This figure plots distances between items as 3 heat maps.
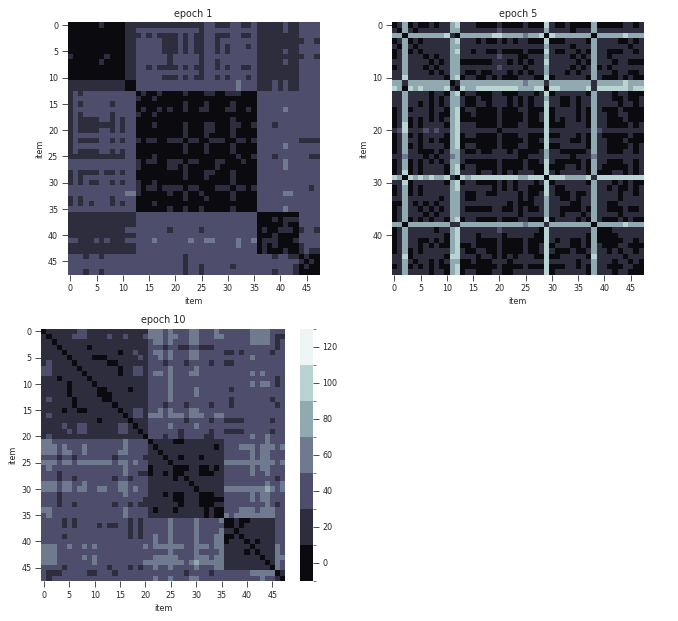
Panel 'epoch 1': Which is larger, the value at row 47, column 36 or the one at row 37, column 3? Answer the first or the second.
the first
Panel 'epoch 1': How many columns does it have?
48
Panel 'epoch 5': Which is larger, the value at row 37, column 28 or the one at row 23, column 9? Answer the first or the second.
the second
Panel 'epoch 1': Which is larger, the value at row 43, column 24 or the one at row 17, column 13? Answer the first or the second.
the first
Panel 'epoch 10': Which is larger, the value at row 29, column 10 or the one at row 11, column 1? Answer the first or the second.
the first
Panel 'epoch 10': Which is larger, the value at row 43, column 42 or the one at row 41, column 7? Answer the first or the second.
the second
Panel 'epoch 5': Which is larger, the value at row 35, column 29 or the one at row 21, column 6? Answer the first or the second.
the first
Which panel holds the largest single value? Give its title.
epoch 5
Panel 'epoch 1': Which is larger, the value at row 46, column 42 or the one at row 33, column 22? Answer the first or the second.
the first
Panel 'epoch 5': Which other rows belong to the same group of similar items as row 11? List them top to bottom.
2, 12, 29, 38
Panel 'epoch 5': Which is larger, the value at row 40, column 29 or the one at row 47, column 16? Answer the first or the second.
the first
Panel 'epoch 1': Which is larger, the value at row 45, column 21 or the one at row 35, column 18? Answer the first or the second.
the first
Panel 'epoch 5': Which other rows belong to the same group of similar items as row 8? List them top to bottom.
0, 1, 3, 4, 5, 6, 7, 9, 10, 13, 14, 15, 16, 17, 18, 19, 20, 21, 22, 23, 24, 25, 26, 27, 28, 30, 31, 32, 33, 34, 35, 36, 37, 39, 40, 41, 42, 43, 44, 45, 46, 47
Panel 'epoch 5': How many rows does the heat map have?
48
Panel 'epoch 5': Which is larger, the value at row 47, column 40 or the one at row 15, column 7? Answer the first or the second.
the first
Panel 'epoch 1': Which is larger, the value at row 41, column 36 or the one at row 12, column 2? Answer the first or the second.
the second
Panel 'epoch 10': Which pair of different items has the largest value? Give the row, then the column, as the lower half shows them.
44, 30
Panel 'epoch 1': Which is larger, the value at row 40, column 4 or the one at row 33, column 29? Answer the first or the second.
the first
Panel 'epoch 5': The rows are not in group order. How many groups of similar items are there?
2
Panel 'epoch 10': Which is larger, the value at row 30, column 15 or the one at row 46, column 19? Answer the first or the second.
the first
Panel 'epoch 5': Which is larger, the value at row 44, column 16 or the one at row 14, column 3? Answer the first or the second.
the second
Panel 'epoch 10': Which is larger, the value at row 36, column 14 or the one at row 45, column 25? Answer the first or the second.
the second
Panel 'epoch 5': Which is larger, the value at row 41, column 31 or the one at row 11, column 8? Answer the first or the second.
the second
